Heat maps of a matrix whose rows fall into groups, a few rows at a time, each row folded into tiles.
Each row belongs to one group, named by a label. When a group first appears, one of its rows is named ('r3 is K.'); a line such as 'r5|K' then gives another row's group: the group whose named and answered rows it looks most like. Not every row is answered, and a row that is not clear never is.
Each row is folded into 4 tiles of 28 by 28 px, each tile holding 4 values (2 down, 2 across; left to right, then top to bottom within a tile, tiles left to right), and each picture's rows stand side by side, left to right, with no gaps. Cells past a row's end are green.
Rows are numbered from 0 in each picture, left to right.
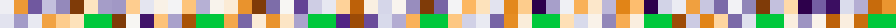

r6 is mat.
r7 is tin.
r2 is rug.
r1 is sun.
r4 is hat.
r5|hat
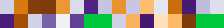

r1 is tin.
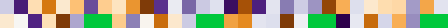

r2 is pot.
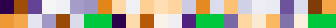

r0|pot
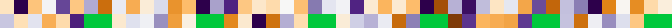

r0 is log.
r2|sun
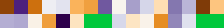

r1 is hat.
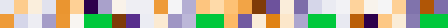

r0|hat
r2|rug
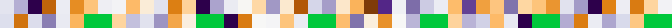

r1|hat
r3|rug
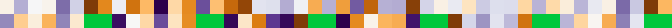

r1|hat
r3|log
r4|sun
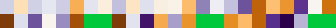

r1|sun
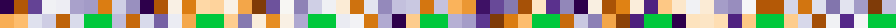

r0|pot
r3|mat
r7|mat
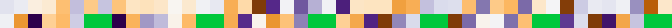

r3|sun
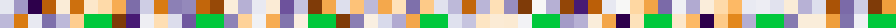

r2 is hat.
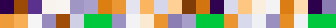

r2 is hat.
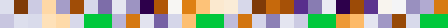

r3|pot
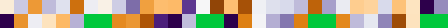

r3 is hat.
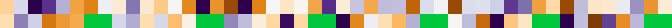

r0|tin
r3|log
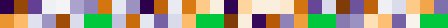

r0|pot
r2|sun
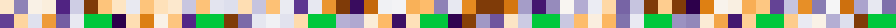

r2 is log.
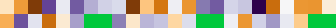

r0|rug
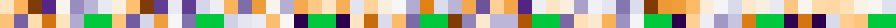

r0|rug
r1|rug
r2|log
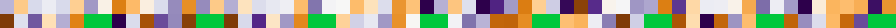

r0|sun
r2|sun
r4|tin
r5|pot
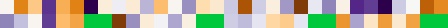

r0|hat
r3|tin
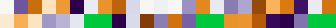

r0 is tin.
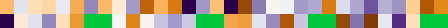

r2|pot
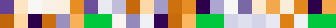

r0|sun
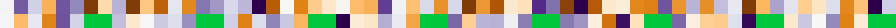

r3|hat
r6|log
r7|hat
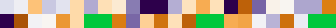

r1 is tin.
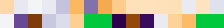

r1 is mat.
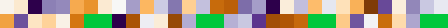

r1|log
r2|tin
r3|rug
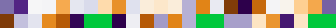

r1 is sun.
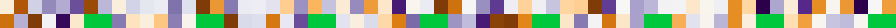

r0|mat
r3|log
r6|hat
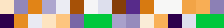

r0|log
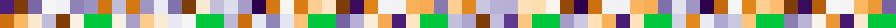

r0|pot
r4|mat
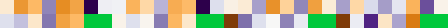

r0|hat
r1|hat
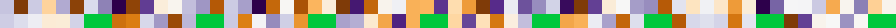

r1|pot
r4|rug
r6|hat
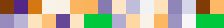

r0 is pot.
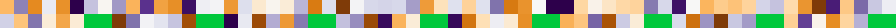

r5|sun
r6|sun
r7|rug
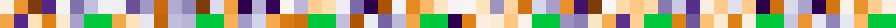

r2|tin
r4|log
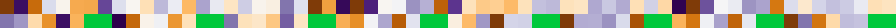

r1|log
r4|sun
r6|pot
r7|mat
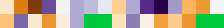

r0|rug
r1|tin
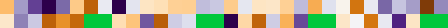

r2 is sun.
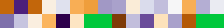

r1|sun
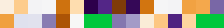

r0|hat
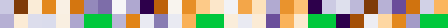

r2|hat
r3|log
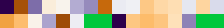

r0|pot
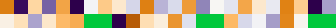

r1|log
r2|hat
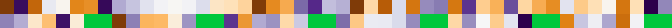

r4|log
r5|hat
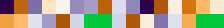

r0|pot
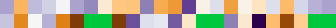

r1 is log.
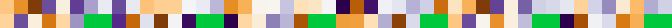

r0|rug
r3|pot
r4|rug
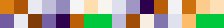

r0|mat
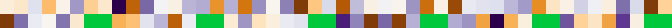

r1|pot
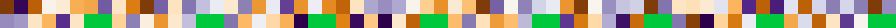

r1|rug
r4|rug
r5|mat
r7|mat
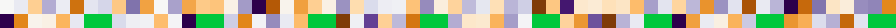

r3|sun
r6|log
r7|pot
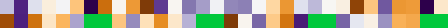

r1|rug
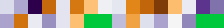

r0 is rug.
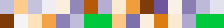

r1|rug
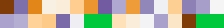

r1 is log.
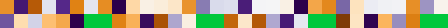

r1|sun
